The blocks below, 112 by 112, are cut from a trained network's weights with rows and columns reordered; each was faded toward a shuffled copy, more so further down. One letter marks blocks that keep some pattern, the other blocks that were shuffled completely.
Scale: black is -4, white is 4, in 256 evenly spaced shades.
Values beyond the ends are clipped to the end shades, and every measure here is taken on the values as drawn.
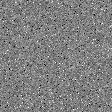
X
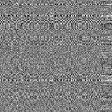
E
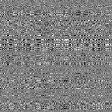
E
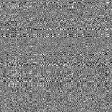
E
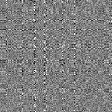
E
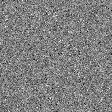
X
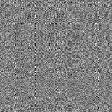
E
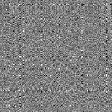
E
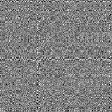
E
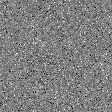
X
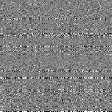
E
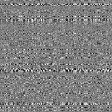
E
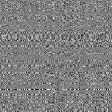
E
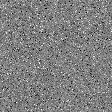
X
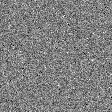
X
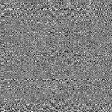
E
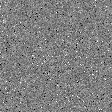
X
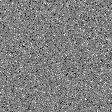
X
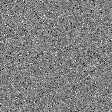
X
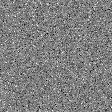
X
